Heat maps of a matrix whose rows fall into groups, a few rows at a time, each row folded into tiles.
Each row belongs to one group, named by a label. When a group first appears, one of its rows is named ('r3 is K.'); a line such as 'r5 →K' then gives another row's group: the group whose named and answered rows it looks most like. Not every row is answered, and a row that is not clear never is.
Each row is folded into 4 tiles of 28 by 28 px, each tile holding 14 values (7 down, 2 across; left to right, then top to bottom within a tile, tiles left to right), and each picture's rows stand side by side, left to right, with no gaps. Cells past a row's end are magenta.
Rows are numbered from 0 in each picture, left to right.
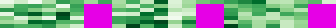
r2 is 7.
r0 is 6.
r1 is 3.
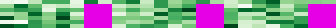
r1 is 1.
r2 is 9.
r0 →6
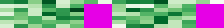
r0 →1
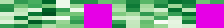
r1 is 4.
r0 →3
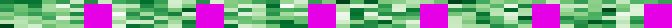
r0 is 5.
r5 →3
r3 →1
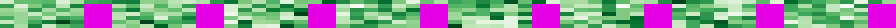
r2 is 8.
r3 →1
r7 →5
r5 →9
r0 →9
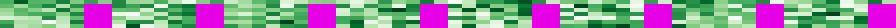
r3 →8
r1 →8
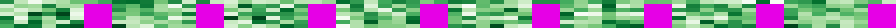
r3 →4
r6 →6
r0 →6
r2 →6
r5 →9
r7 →7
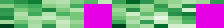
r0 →7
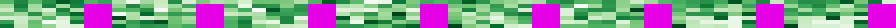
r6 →5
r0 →4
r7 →5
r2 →8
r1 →6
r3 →6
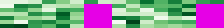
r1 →8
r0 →6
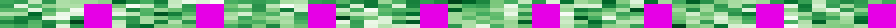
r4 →5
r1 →1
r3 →8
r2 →3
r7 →4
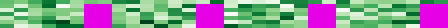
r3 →8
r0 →9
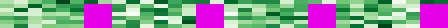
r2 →1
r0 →8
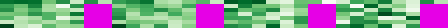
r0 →5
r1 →7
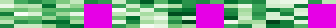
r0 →9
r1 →8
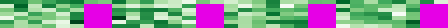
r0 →4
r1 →7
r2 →9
